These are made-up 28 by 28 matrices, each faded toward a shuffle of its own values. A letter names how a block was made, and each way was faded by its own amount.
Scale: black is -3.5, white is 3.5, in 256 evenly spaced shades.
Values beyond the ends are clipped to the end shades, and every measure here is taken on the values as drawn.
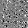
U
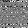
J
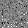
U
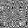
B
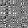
B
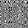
B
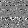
J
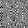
B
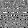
J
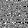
J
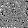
U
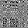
B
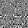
B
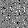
U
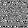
J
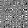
B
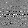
J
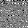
J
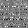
J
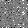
U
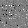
U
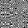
B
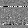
J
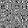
B
